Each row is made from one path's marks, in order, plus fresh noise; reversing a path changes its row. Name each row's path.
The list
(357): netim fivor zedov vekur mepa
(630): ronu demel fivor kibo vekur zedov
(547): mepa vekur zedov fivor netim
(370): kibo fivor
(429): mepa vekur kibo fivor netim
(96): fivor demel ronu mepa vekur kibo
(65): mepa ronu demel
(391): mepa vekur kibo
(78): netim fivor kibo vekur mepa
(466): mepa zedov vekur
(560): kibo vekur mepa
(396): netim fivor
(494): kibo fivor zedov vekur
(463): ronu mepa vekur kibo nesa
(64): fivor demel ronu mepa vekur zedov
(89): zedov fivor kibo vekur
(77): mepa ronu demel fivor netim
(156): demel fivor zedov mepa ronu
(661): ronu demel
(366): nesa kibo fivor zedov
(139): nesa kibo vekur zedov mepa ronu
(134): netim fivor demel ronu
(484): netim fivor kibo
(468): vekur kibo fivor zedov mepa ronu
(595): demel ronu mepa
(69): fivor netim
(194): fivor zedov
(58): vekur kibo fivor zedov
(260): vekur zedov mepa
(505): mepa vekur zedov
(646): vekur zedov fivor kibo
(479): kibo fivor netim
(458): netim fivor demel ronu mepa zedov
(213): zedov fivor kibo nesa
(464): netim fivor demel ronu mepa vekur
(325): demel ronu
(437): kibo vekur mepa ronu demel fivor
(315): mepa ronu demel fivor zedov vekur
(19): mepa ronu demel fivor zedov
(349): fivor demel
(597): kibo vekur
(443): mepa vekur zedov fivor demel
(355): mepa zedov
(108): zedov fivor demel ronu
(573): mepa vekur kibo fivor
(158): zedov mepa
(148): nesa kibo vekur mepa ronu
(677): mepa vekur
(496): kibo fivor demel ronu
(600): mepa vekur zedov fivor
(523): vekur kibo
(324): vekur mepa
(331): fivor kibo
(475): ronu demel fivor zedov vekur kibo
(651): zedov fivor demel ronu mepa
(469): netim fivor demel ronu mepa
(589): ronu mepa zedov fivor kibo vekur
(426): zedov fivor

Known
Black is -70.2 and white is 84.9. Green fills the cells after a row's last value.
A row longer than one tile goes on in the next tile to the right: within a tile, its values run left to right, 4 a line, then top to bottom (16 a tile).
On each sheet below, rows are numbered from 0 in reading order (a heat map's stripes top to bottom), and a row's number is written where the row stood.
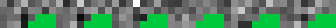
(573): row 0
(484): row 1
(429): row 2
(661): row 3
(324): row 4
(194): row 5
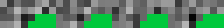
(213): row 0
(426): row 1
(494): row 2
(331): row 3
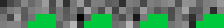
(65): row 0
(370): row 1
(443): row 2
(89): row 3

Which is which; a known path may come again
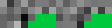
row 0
(331)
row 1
(523)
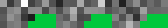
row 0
(429)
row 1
(469)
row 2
(349)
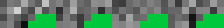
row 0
(560)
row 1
(494)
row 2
(661)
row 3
(573)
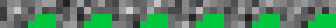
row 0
(466)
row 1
(437)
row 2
(260)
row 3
(426)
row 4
(600)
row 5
(597)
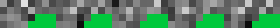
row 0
(69)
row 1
(96)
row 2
(595)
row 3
(505)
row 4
(78)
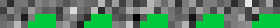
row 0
(443)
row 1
(463)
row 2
(366)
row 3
(370)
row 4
(77)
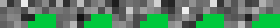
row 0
(479)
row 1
(484)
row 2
(156)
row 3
(148)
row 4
(194)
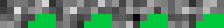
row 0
(468)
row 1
(357)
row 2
(58)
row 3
(355)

